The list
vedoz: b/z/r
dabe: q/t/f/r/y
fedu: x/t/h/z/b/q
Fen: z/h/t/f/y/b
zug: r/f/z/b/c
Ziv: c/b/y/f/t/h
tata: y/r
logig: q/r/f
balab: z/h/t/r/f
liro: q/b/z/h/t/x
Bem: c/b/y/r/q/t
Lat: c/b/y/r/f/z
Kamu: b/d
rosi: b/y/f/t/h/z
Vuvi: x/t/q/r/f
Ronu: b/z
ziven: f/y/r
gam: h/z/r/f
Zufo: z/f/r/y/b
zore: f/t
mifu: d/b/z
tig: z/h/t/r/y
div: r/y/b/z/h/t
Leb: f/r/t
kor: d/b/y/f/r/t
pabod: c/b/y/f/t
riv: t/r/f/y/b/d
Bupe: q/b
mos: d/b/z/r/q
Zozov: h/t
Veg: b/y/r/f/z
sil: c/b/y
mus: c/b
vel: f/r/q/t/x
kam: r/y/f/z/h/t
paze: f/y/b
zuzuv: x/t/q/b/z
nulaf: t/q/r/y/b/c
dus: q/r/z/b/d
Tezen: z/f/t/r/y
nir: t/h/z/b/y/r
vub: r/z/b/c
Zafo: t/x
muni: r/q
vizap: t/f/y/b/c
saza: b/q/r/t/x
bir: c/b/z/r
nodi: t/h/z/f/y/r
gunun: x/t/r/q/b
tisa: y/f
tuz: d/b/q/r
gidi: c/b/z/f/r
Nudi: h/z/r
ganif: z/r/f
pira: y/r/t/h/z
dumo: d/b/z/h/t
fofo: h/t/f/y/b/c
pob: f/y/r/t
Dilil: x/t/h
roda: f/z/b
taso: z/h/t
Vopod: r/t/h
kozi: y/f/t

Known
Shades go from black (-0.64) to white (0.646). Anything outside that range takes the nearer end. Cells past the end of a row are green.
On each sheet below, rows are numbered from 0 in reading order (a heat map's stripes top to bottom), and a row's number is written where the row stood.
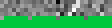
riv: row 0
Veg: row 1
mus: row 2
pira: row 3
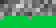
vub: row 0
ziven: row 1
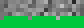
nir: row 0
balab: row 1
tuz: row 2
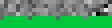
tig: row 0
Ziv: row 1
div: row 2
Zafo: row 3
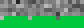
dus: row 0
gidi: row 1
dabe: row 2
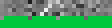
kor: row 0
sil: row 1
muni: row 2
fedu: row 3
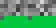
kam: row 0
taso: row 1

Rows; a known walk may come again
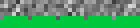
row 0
Bupe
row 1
tig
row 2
taso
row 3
Bem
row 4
vub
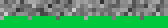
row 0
ganif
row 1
saza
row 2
vizap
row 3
mos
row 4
balab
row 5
kam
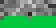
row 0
fofo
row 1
muni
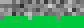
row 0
zore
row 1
mifu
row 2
Nudi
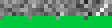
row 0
liro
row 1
gunun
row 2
logig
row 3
sil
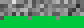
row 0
Zozov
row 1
tata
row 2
Leb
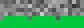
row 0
Veg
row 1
paze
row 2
kozi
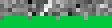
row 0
fedu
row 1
mus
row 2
vel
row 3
bir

